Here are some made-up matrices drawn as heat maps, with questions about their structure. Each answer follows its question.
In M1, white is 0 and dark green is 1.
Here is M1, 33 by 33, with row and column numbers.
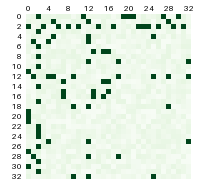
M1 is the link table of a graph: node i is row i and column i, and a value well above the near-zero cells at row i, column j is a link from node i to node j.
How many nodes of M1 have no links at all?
0
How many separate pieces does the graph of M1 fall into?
3
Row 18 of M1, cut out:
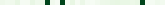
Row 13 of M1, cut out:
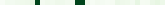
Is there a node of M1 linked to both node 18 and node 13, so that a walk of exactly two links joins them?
no
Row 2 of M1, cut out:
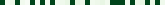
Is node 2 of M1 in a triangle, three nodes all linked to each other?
no
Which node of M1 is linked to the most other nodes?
node 2
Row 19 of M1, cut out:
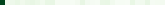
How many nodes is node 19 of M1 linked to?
1
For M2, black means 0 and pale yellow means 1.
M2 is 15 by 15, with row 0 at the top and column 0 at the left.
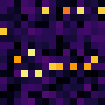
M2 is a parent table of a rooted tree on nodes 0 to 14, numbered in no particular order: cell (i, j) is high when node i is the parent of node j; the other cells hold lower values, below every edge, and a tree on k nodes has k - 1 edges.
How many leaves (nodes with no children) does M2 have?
9
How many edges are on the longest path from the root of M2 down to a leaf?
4
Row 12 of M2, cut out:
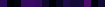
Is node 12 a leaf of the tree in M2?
yes
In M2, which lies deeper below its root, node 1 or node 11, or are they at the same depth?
node 11
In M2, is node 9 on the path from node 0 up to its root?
yes
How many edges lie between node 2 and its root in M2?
3
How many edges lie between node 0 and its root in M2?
4
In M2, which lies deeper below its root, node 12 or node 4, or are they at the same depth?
node 4
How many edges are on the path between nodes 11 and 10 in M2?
3
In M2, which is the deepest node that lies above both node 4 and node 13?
9
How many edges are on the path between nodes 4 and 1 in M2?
3
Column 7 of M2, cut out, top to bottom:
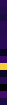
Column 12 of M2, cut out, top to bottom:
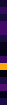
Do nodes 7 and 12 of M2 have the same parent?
yes
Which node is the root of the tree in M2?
1
